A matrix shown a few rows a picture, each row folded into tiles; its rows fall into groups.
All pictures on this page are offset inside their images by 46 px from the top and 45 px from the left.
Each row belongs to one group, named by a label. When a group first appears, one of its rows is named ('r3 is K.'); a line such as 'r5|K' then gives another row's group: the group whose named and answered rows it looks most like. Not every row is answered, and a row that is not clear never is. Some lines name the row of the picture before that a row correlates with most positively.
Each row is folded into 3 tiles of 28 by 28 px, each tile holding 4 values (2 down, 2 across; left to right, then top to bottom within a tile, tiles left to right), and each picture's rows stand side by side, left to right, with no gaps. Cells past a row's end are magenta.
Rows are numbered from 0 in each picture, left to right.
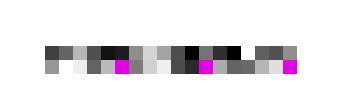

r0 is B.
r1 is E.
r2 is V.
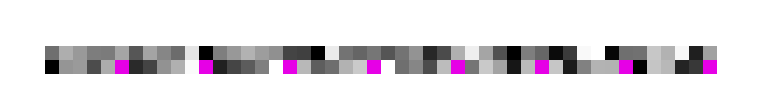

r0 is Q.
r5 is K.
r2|Q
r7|E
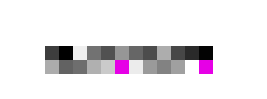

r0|V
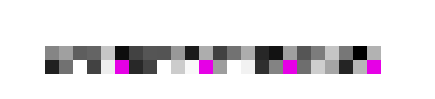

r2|B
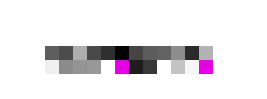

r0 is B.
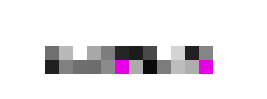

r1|V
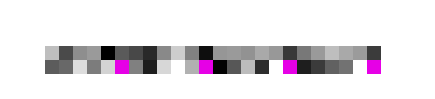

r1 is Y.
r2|Q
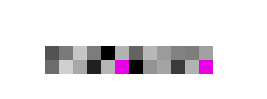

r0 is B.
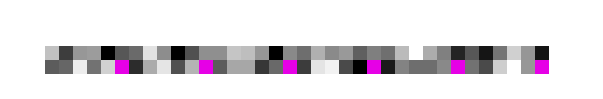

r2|E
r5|Y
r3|E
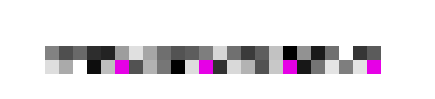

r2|K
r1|K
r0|B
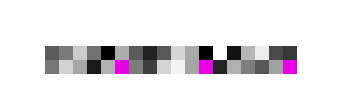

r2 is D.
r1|Y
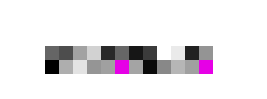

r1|V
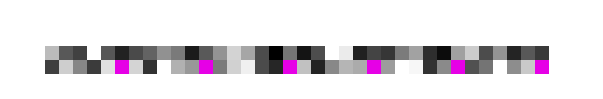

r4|B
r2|E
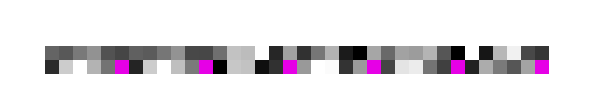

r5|D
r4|E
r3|B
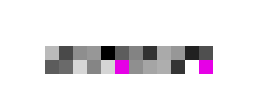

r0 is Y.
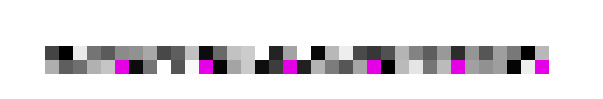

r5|B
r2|E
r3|D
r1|Q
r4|Q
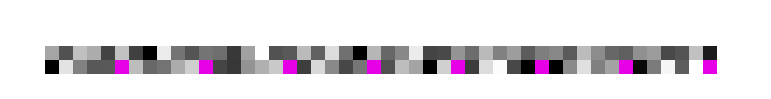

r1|V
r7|Q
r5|E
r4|B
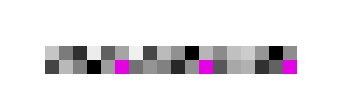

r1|D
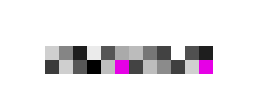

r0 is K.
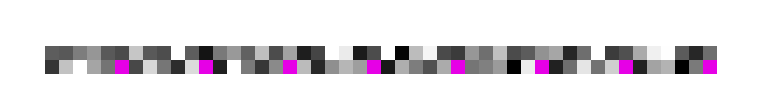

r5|B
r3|V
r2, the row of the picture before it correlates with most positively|0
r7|E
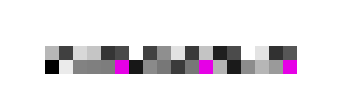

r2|V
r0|D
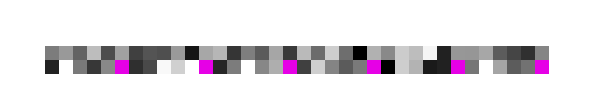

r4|E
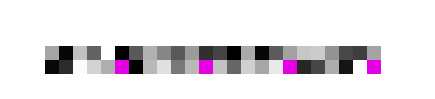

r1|Q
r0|Y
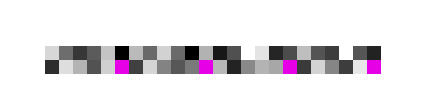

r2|V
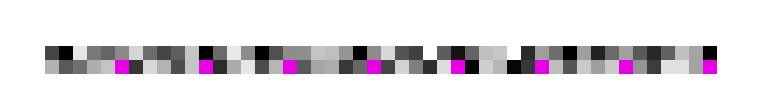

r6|V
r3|E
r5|E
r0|V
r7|Y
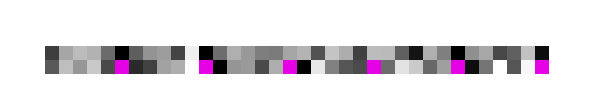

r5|Q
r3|D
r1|Q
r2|Q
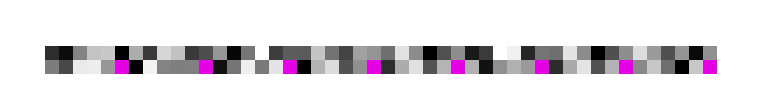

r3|Q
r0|Y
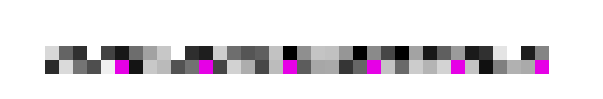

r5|V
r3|E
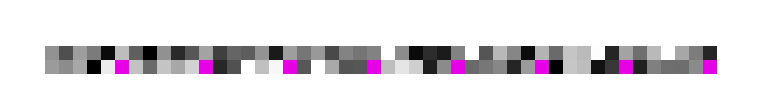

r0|B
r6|E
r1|V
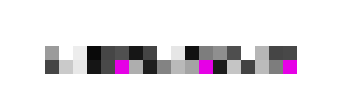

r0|E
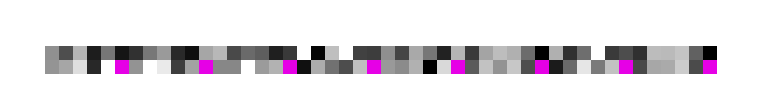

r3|D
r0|B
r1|B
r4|B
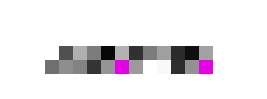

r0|D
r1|B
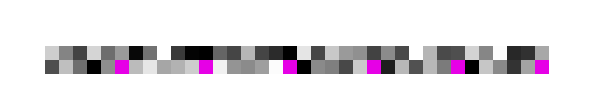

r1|B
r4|D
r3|D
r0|K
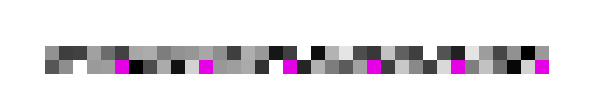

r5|K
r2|B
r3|D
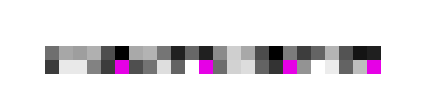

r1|Q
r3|B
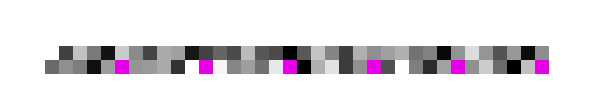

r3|Q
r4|K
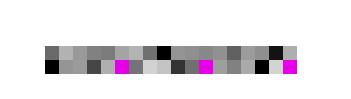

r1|K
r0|Q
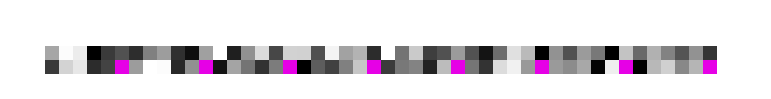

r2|D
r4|D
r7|Q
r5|Y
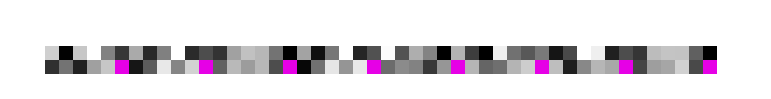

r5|V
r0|D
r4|D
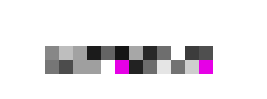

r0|Q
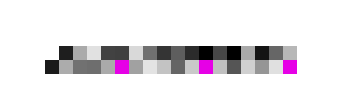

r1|K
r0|D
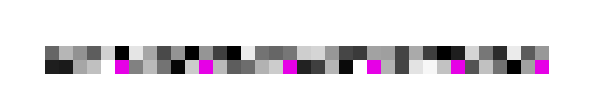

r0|Q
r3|Q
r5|K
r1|K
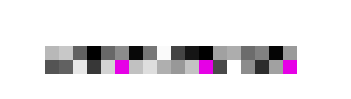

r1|B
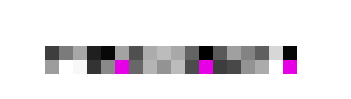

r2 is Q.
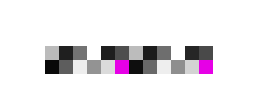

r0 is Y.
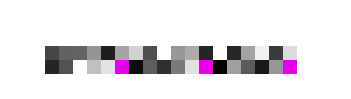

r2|D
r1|D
